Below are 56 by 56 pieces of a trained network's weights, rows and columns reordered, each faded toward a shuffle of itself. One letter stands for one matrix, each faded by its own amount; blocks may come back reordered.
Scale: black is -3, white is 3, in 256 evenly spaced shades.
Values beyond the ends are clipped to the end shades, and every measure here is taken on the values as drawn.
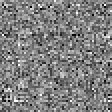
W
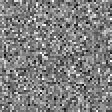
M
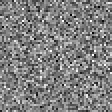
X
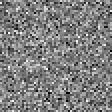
M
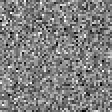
X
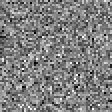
M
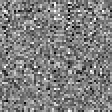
W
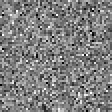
M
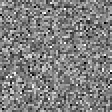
M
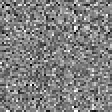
W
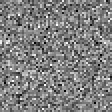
M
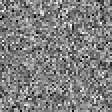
M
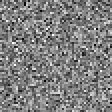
X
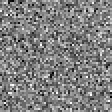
X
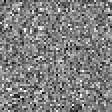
M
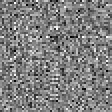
W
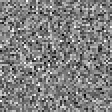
M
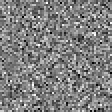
X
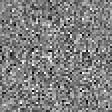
W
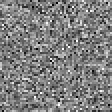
M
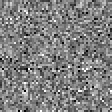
W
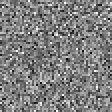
X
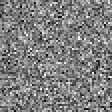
X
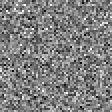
M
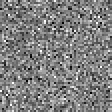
M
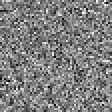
X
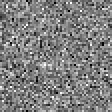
M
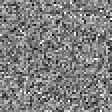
X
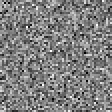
M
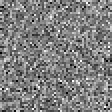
X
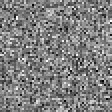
X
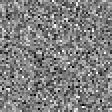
M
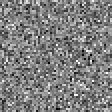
X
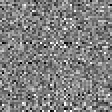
W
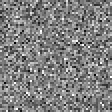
X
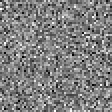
M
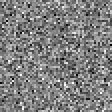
X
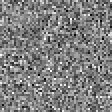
M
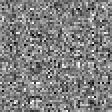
W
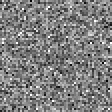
X
